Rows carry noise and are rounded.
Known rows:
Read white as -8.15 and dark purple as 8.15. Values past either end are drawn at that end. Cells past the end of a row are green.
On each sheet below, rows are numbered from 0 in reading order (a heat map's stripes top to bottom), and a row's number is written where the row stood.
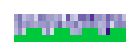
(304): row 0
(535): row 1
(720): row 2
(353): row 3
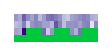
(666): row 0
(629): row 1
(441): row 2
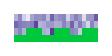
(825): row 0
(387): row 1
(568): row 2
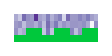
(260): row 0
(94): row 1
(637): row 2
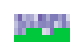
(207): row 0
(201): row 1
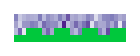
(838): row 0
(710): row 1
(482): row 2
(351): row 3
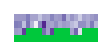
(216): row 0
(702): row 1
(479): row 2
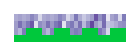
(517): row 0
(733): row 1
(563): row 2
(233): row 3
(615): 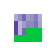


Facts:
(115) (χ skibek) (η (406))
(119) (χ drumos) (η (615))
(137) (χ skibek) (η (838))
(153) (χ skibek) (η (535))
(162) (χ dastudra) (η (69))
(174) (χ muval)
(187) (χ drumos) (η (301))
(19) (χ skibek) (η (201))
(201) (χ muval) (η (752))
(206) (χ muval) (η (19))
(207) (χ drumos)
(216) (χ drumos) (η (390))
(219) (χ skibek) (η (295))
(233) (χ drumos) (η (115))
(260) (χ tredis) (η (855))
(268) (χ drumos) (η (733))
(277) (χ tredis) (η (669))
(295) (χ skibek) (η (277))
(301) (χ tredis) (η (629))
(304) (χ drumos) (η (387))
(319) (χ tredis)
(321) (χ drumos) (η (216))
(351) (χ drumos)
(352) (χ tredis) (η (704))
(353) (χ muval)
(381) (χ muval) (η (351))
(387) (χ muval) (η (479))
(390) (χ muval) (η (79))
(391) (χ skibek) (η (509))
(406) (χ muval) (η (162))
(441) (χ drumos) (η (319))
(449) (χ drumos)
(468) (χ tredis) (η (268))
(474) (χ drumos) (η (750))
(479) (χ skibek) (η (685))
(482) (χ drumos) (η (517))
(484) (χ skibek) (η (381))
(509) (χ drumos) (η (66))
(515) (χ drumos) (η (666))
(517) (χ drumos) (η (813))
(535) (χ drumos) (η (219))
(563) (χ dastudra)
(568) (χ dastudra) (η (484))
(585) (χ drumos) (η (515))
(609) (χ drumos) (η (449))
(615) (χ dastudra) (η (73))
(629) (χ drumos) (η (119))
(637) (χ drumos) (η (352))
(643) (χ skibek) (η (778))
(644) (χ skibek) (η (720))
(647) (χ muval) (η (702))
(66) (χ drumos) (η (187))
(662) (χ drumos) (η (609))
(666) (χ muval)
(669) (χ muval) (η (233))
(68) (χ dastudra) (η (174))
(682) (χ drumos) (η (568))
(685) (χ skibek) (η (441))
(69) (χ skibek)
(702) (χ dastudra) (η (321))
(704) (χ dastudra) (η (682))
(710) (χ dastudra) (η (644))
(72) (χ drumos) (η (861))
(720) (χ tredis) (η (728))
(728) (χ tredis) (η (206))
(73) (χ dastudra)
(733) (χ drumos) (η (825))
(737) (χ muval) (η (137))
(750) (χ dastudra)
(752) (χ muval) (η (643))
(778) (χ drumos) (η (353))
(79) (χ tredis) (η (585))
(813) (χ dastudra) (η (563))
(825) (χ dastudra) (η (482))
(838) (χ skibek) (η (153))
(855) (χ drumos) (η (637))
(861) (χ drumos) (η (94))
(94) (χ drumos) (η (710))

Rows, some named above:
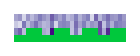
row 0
(69)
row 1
(353)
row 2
(94)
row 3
(73)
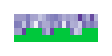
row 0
(216)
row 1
(351)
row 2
(301)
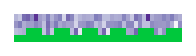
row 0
(728)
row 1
(94)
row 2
(838)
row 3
(137)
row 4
(79)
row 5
(637)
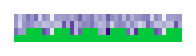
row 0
(391)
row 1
(115)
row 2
(615)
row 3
(666)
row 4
(406)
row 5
(115)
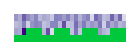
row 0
(666)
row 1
(644)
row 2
(94)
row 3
(643)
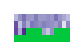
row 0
(73)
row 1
(778)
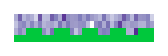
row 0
(449)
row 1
(319)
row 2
(682)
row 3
(563)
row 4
(647)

